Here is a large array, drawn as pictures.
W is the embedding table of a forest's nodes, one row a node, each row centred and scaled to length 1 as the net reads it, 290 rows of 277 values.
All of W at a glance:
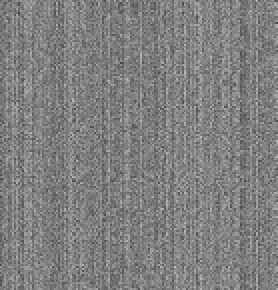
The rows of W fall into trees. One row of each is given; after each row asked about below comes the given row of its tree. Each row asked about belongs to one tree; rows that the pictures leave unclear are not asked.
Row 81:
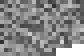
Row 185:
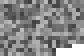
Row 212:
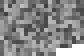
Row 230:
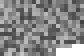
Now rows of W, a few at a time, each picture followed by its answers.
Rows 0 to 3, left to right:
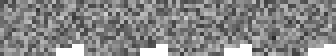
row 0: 212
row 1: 81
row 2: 230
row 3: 230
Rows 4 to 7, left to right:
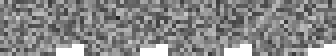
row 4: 230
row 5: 230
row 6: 230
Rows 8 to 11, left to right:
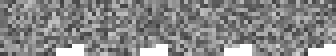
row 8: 212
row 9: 230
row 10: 230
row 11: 81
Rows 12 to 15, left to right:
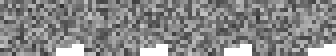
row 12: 230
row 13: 230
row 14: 230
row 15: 212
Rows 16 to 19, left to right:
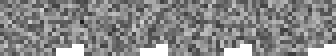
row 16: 81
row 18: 185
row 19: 212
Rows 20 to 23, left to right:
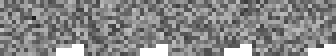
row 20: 230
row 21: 212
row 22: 81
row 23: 212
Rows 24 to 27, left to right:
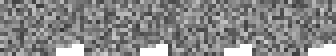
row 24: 230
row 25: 230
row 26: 212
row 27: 230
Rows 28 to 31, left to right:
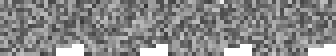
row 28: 230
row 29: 212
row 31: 230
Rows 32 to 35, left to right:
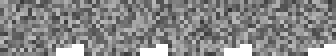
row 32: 230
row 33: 212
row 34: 212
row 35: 212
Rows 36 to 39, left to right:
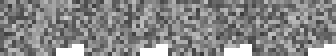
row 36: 185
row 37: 212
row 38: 230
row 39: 185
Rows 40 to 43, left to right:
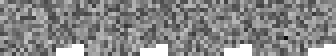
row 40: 230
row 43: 185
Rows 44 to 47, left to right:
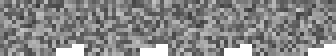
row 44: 185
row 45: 230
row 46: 185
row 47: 212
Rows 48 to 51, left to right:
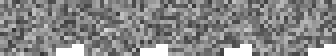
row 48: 230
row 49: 185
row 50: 81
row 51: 212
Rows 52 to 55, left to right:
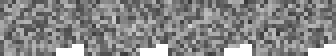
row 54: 230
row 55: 212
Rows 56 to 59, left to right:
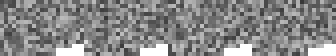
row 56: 212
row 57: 230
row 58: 212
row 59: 230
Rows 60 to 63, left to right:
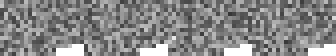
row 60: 230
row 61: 212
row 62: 230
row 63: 230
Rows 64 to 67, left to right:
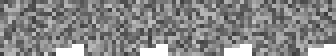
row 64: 212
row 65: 212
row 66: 230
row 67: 230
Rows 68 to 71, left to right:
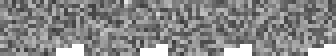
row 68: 230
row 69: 185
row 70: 230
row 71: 212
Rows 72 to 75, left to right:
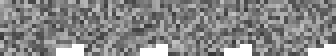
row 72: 230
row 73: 230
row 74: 212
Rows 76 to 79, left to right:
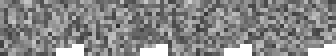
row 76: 212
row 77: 230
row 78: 212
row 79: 212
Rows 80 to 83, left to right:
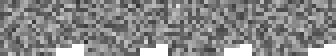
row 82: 230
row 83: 212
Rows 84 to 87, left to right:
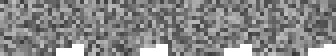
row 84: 81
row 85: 230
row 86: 212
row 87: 230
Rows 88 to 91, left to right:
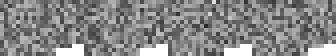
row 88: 212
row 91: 230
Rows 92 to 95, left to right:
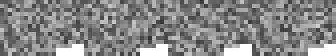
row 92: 212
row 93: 212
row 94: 230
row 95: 212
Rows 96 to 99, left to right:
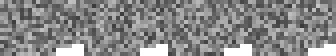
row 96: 230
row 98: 212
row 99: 185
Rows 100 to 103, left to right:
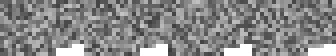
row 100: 185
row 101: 230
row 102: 212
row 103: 230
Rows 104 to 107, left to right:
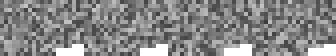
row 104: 212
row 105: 212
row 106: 230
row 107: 230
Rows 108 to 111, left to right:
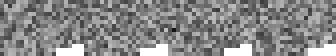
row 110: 81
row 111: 212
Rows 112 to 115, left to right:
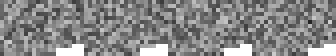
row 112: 212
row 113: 230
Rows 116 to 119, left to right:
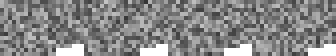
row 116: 230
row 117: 212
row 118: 212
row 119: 212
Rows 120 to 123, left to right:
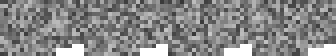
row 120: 212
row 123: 230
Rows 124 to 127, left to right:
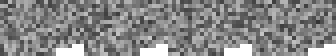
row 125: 185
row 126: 230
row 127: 81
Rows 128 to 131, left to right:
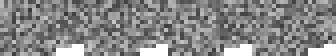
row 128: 230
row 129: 212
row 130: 230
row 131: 81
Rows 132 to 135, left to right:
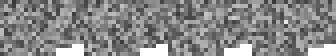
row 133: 212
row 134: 185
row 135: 230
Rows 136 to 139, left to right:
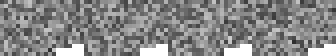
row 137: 212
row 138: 185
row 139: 185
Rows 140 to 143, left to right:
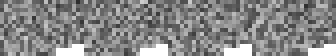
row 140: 212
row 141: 230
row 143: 212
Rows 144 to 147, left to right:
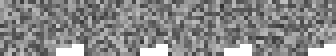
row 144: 230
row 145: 185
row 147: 81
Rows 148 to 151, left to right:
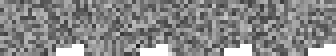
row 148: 230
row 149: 212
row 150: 81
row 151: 185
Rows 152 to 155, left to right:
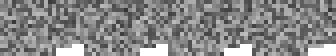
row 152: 230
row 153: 212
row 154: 212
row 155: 230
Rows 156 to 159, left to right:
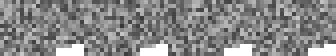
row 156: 230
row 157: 230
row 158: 212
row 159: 230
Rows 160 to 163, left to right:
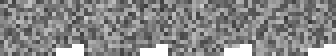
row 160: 212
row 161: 212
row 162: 230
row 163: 212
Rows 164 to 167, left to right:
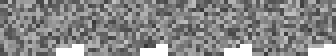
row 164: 212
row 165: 81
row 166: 212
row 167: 230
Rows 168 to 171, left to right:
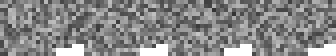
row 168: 212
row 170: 81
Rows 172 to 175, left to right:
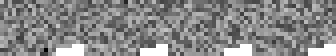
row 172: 230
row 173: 81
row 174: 212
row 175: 81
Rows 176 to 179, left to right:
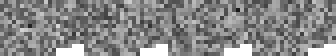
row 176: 185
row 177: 185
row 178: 212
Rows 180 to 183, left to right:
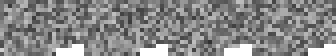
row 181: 212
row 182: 230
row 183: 81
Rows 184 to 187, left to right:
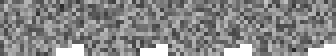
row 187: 81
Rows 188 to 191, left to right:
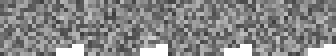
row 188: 212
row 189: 230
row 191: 212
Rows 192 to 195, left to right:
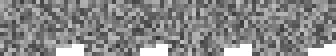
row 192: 230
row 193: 230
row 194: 230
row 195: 212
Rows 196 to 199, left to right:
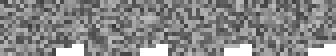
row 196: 81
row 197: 212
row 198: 230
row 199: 212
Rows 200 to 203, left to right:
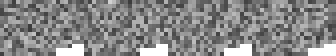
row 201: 212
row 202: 212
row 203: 212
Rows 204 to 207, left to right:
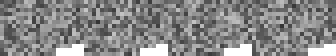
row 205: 230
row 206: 212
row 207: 212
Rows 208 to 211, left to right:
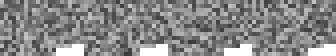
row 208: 230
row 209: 230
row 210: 81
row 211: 230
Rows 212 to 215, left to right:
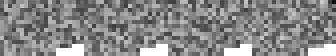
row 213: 81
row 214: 81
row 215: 230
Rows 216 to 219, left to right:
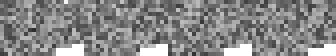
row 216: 212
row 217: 230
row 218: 212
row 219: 212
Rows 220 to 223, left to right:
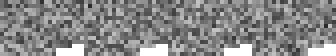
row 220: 81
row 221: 230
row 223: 230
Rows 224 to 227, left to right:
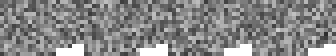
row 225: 212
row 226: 212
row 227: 185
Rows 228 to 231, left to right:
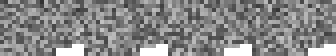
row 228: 81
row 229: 230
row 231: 185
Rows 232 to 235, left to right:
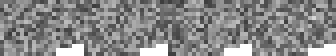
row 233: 212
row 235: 212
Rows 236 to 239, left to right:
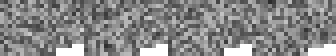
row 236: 81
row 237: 185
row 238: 185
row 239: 230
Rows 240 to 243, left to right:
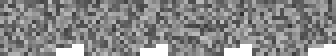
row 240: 212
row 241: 212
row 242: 81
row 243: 230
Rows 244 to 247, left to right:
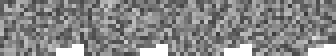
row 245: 212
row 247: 230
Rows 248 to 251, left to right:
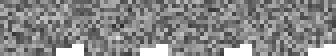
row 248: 81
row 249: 212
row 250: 81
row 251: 212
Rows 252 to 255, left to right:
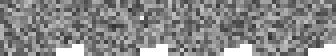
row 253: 81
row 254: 230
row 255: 81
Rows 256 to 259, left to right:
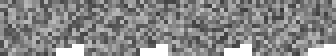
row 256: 212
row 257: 81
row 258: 81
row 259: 230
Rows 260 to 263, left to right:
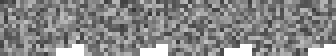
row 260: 212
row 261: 81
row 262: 81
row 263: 230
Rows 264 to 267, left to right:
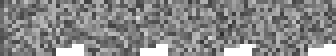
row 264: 185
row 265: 81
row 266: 230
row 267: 230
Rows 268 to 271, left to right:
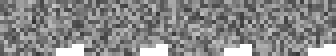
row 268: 212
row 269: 230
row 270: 230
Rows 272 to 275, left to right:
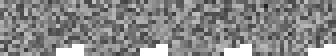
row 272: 230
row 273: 81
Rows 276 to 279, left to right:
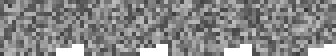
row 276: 212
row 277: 212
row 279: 212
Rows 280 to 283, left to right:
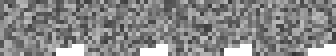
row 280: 212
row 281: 81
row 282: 81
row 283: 212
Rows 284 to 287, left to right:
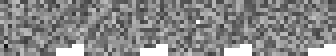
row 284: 81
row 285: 212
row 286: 230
